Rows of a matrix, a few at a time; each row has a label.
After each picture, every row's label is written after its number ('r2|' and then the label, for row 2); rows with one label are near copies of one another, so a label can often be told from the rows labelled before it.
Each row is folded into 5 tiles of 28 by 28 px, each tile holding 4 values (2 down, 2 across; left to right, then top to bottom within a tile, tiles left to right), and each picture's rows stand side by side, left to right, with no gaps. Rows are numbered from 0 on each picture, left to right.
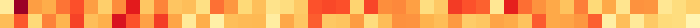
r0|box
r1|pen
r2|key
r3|key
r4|pen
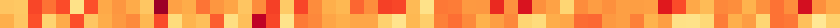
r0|key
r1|box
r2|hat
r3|hat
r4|hat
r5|hat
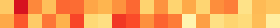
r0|box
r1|pen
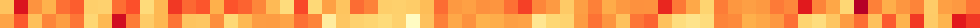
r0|box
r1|key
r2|pen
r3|hat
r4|hat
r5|hat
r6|box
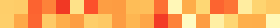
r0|key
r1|pen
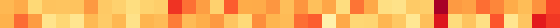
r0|pen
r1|key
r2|pen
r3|box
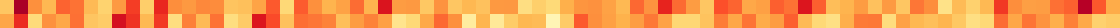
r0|box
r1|box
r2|hat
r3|pen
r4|hat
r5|hat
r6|pen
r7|hat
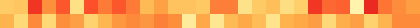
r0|key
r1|pen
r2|key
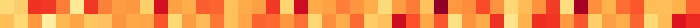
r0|key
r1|box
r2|box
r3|box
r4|box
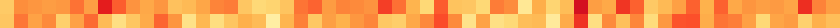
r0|hat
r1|pen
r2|hat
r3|pen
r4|box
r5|hat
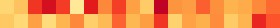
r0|key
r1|box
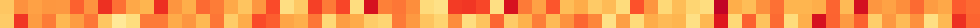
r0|hat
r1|box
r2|key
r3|key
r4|pen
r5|box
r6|box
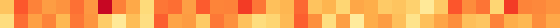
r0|hat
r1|hat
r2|pen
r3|key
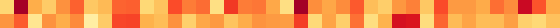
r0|box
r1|key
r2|box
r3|hat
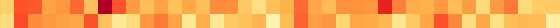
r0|hat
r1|pen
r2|hat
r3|pen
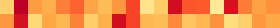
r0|box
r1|key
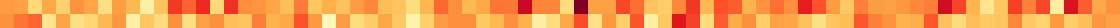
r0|pen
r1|key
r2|pen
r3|hat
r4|box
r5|hat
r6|hat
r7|key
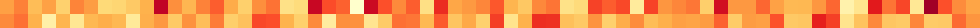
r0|pen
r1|box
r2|key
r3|box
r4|key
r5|box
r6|key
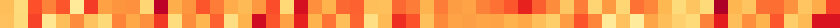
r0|key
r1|box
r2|box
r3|hat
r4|pen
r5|box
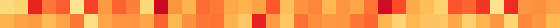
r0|key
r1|box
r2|hat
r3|key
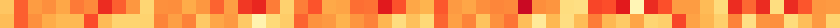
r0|hat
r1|hat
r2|hat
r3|hat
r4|key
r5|key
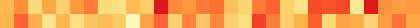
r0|pen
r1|box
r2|key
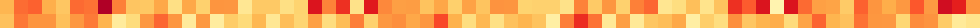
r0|hat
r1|pen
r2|key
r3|pen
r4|pen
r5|key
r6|hat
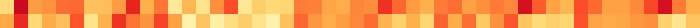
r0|box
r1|pen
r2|hat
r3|hat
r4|hat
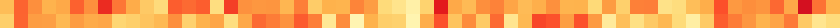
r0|hat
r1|key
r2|pen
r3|box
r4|pen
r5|hat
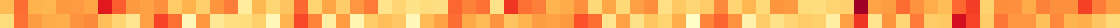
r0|hat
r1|pen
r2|pen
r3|key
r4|pen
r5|pen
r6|box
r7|hat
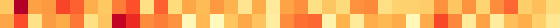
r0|box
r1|pen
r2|pen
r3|pen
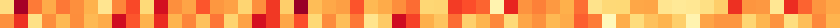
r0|box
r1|box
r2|box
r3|key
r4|pen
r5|key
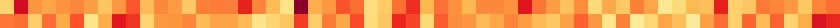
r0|box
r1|hat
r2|box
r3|hat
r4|pen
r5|box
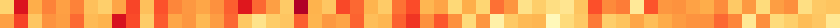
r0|box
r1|hat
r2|box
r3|pen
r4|key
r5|pen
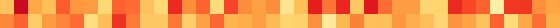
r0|box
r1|key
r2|key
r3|key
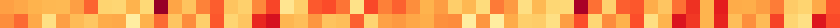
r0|pen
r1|box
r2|key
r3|pen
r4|box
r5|box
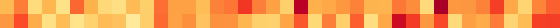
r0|pen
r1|hat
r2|box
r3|box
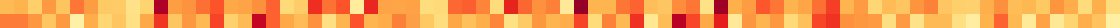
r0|pen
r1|box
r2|key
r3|key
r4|box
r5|box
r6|pen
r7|pen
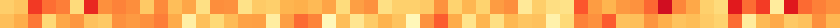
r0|key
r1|pen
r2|pen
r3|pen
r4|hat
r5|key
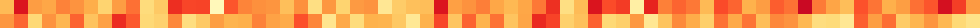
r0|box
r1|key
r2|pen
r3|box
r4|key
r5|hat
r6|hat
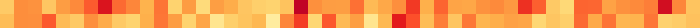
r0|hat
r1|pen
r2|box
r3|hat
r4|hat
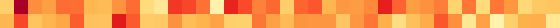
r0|box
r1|key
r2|hat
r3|pen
